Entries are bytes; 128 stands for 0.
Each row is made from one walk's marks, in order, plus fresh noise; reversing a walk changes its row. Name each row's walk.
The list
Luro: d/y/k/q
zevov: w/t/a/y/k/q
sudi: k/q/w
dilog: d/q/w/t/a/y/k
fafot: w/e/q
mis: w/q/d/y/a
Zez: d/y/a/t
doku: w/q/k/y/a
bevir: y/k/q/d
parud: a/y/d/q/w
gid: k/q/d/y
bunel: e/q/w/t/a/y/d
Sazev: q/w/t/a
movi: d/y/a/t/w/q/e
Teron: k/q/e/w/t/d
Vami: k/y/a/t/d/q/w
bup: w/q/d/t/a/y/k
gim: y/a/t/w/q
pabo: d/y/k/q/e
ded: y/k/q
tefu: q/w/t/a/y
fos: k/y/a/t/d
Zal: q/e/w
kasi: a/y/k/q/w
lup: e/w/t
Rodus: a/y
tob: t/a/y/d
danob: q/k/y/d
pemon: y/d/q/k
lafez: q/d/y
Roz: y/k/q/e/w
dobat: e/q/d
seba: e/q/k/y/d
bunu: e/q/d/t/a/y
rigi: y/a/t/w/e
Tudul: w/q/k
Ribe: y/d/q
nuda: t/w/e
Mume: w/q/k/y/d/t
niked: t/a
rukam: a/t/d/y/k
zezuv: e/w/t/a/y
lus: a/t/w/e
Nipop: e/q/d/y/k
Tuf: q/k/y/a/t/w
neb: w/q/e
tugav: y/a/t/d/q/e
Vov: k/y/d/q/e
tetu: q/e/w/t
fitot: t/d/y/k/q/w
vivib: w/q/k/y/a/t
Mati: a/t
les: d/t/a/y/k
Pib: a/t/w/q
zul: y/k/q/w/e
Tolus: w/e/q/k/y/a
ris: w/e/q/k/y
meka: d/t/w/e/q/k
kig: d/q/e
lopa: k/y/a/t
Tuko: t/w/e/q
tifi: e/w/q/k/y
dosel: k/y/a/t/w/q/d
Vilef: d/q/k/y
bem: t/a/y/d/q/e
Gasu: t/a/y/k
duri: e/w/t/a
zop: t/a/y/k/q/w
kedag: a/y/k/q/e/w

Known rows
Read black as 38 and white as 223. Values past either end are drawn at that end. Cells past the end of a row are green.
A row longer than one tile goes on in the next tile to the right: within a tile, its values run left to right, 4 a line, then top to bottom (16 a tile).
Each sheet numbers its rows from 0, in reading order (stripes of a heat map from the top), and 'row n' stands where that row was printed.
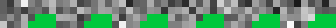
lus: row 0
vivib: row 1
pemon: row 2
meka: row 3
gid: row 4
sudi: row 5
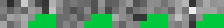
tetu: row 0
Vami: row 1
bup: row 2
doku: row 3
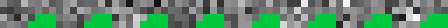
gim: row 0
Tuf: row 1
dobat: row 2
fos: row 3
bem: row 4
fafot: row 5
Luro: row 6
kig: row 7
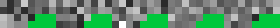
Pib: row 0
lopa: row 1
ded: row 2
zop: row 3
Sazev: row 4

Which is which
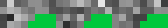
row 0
pabo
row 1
rigi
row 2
zevov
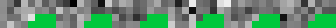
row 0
Roz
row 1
Teron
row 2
rukam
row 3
Tuko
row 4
parud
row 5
lafez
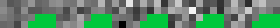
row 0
dosel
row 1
tugav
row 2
tob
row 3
danob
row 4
Vilef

